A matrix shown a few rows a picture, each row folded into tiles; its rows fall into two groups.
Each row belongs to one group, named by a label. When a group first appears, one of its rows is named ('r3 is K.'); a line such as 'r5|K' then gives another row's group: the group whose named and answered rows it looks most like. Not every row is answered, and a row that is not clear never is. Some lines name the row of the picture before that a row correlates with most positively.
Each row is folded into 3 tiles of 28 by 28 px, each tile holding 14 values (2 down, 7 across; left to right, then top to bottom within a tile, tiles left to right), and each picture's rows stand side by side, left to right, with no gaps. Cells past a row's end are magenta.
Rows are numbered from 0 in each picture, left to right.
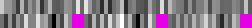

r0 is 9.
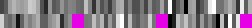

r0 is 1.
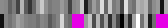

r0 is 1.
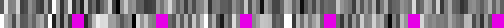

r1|1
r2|9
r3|9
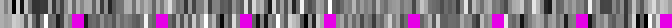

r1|1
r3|9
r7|1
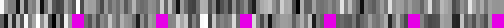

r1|9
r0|9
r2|9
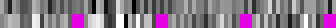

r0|9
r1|9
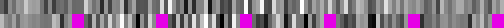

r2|9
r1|9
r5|1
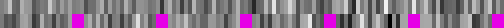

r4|9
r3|1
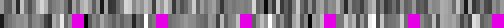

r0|1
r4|9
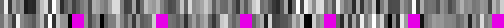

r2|1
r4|9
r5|1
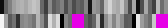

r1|1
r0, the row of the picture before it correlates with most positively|2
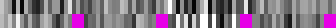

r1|1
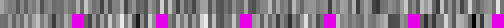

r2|9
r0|9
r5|9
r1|9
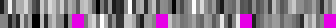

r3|1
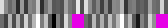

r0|9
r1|9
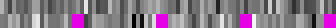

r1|1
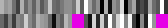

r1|9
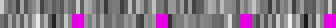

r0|9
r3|9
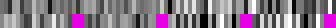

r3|9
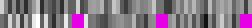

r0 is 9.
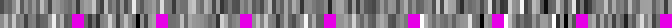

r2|1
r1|9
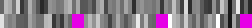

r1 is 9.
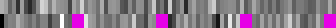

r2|1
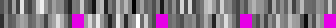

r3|9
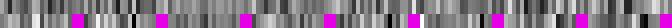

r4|9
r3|1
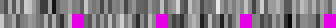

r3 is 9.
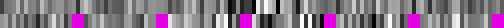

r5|9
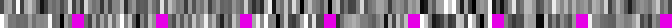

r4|1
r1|9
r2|9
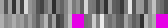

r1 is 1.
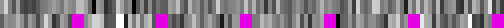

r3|1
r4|1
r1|9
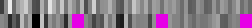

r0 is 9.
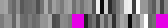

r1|1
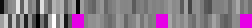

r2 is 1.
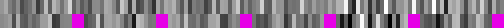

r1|1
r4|9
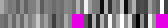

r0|9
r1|9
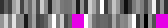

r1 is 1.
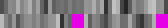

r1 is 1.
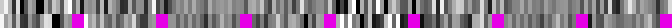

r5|1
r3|9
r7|1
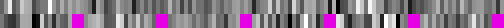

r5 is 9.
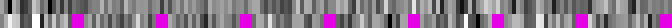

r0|9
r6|9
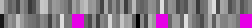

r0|1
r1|9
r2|1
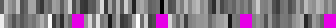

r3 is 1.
